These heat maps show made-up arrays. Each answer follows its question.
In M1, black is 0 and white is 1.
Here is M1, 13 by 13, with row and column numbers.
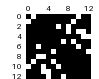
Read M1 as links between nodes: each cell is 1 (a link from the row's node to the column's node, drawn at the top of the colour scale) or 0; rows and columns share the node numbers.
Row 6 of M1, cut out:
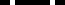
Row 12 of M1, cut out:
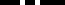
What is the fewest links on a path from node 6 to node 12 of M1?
5
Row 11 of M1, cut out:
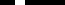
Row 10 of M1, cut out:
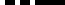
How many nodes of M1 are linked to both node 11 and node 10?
1
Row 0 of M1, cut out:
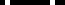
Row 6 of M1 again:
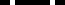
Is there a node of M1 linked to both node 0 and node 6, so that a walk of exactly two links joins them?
yes
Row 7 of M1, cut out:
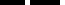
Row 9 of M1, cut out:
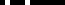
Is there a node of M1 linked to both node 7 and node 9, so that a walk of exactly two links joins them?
yes
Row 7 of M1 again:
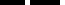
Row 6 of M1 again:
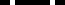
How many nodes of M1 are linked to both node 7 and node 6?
0
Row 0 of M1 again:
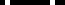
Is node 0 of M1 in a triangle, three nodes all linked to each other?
no
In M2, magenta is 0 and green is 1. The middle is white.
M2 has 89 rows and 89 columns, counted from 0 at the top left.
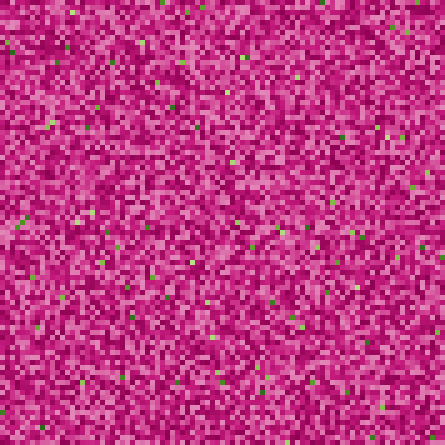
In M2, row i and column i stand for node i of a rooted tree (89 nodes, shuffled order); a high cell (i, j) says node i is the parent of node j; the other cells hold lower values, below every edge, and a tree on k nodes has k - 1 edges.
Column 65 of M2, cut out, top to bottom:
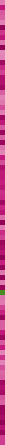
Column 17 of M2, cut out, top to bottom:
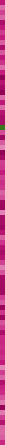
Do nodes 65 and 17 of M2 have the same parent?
no
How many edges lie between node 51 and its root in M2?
3
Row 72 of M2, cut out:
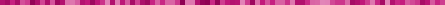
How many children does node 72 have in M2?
0
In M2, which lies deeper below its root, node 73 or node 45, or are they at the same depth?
node 45
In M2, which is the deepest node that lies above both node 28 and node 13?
25
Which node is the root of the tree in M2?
27
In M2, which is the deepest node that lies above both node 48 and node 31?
76
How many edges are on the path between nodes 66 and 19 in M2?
7
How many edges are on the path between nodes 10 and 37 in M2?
2
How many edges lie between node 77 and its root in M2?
1
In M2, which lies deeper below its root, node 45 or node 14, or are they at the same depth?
node 45
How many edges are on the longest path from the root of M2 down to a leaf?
47
